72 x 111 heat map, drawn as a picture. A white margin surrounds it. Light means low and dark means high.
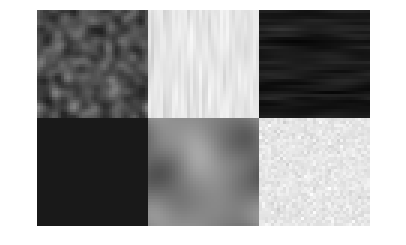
The table splits into 2 rows of 3 panels. Panel 1,1: high, blotchy. Panel 1,2: very low, streaked downward, faint in contrast. Panel 1,3: very high, streaked across, faint in contrast. Panel 2,1: very high, flat. Panel 2,2: middling, smooth. Panel 2,3: very low, fine-grained, faint in contrast.
